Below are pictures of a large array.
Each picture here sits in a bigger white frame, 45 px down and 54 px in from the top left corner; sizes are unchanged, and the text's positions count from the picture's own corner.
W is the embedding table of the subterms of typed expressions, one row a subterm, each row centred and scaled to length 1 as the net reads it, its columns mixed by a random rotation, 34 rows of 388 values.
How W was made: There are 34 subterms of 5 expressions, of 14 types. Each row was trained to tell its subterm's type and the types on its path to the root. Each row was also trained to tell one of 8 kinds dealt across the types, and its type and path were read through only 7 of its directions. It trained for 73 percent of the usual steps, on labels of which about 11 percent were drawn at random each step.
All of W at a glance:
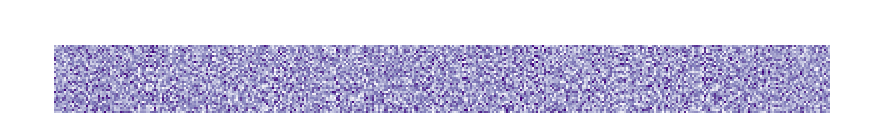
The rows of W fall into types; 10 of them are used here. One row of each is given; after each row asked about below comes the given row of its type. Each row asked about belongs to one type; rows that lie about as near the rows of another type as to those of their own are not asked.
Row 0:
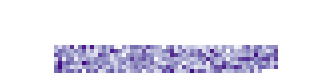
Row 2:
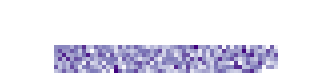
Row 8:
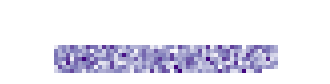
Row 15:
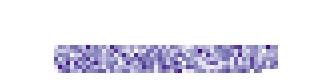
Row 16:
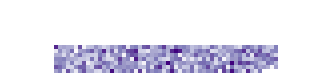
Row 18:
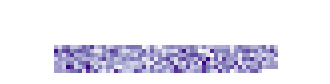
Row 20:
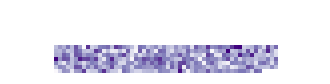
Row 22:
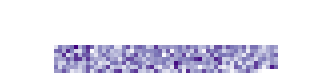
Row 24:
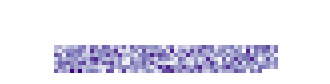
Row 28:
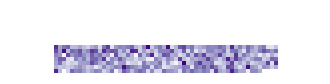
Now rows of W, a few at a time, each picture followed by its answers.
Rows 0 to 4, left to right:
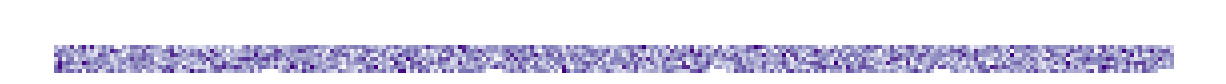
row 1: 15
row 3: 15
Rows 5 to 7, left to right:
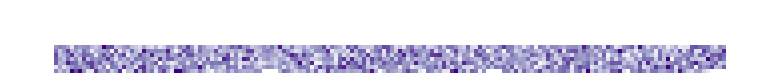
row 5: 8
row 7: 16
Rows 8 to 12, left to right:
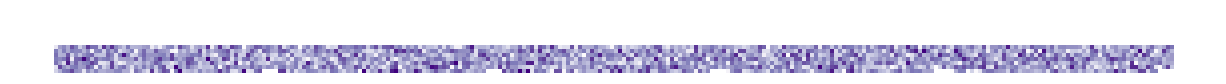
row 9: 16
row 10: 24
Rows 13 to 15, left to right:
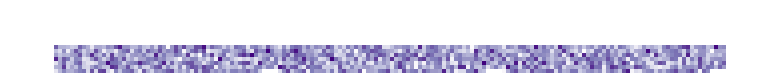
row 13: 20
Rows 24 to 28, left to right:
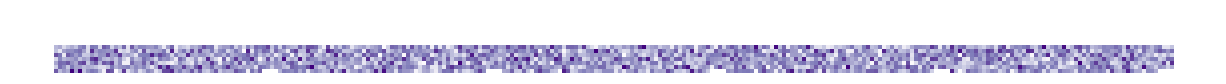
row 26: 2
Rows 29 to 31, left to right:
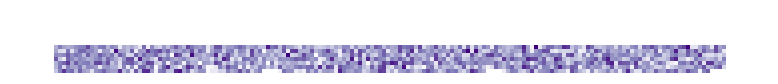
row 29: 15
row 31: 20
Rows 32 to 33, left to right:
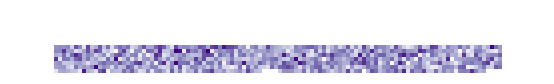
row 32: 20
